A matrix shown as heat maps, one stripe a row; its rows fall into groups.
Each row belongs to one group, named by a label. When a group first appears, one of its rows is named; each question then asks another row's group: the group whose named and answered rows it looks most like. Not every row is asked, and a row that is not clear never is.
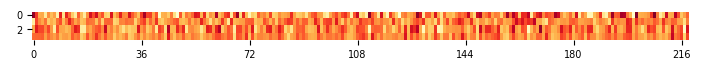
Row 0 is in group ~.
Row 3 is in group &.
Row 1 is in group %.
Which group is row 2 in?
&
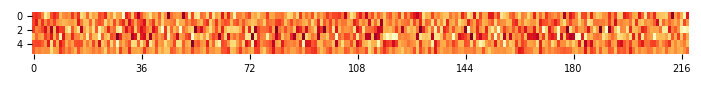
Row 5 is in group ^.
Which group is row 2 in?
%
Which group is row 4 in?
^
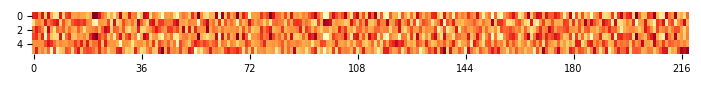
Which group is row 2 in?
&
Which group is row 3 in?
~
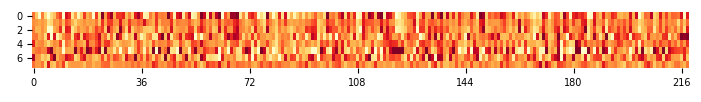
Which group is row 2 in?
^
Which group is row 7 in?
&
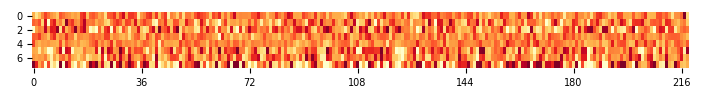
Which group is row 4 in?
~
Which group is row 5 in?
^
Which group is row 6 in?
^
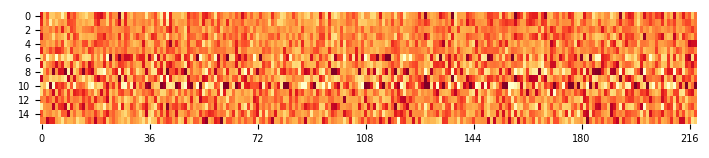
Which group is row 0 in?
~
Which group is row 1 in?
~
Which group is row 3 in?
~
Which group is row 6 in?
^
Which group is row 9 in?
~
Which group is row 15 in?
&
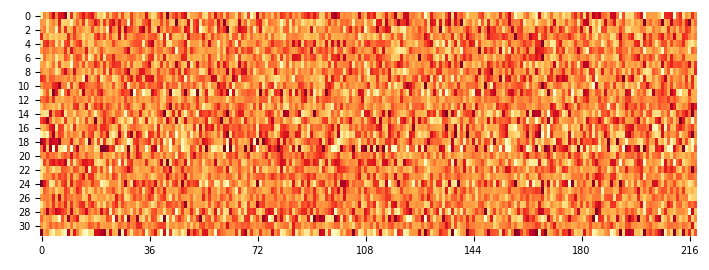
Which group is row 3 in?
~
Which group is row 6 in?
%
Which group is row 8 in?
^
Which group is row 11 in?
&
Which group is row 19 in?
~
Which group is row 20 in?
^
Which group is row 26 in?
%
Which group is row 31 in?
~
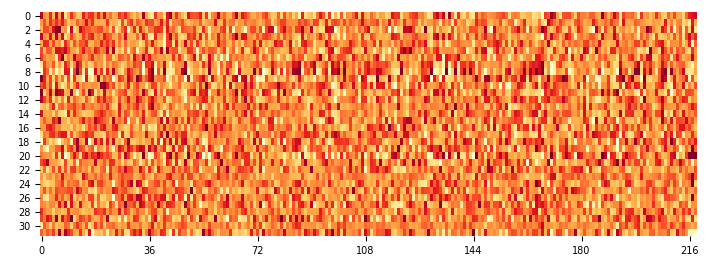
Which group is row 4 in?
&
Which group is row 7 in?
%
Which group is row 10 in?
~
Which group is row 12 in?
~
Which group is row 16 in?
&
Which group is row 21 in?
&
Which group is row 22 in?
^
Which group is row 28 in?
~
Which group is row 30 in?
%
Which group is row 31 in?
%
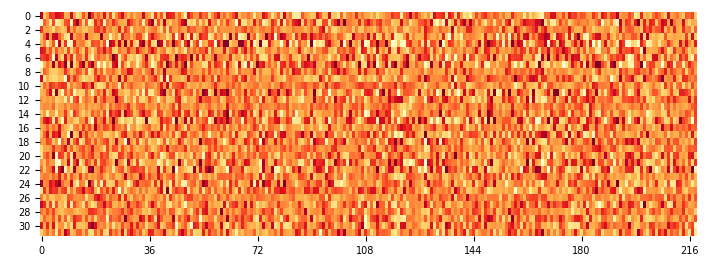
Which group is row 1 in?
%
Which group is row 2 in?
~
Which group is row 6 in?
&
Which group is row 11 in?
&
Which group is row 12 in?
^
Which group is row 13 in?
^
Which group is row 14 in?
^
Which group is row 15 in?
&
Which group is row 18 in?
^
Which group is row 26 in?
~
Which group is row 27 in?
~
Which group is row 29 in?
^
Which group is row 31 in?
%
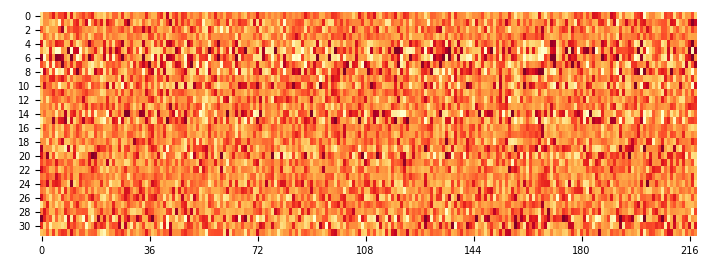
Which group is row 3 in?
%
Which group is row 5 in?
^
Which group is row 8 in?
%
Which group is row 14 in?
^
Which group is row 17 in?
%
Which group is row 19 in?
~
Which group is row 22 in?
&
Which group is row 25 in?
^
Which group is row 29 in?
~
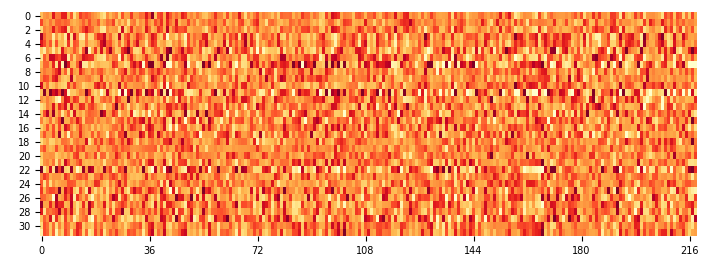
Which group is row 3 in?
~
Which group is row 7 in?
%
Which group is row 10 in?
~
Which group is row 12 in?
^
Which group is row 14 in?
&
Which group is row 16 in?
%
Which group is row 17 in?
^
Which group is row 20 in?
^
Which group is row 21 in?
%
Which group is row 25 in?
%
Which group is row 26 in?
&
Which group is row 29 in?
&
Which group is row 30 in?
%
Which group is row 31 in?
%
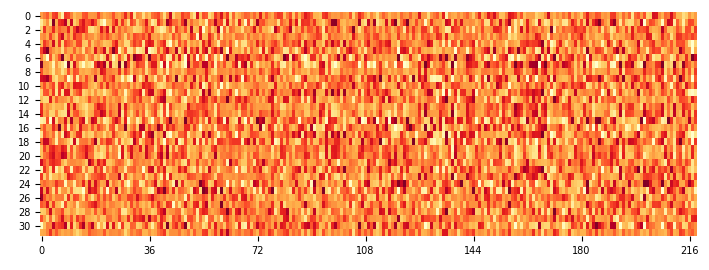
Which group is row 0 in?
&
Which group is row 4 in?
%
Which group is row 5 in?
&
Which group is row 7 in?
~
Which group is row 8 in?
~
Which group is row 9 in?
&
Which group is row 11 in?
%
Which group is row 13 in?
~
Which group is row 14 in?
~
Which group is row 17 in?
%
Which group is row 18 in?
&
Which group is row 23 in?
~
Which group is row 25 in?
&
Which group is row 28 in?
&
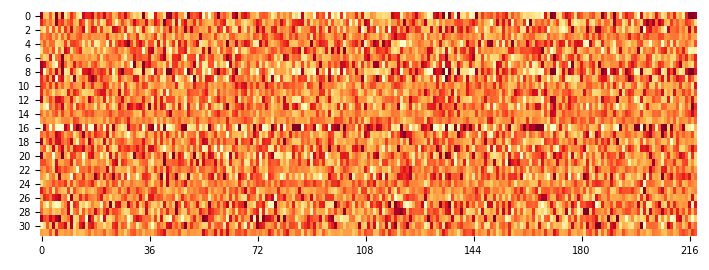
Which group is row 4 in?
^
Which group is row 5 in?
%
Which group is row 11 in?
~
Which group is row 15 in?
^
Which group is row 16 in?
%
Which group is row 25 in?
~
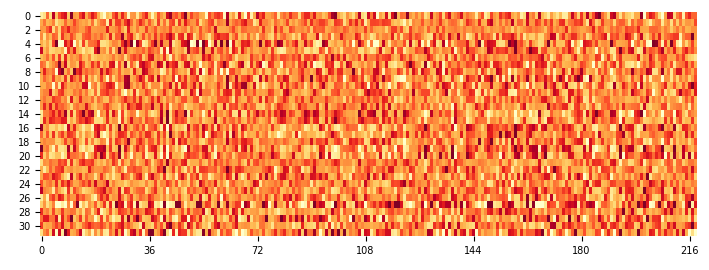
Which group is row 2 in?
^
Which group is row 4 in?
&
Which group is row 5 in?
~
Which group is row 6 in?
%
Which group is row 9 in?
^
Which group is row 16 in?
~
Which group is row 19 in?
~
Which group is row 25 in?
~
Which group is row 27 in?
^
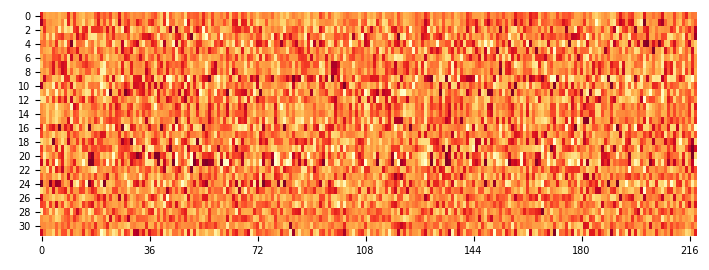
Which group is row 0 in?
~
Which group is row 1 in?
~
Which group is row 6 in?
^
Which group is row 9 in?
%
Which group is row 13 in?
^
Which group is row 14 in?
^
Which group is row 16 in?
%
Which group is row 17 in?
~
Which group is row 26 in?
~
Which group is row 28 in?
%
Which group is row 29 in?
^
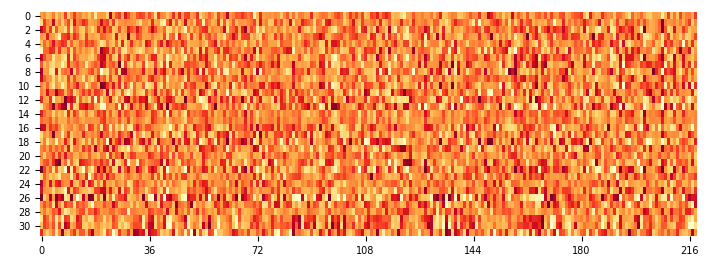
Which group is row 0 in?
^
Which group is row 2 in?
~
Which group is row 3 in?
^
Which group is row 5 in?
&
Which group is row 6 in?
~
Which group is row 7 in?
~
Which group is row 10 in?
~
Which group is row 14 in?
~
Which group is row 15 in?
~
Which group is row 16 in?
%
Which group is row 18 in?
^
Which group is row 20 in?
%
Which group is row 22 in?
~
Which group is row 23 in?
%
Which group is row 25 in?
~
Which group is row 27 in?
&
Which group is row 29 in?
%
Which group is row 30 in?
%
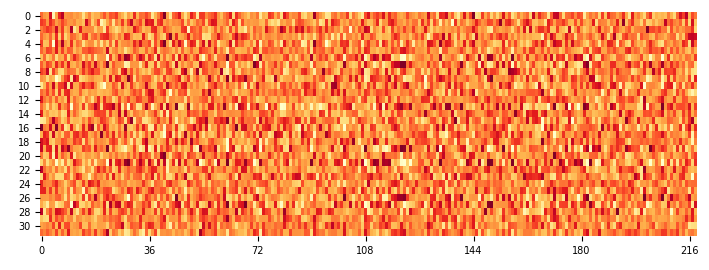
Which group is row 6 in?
^
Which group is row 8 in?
&
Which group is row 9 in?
^
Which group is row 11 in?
%
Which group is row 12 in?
~
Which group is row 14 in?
~
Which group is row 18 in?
&
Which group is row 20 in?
&
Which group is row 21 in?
^
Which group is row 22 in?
~
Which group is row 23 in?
%
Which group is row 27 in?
^
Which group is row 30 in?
%
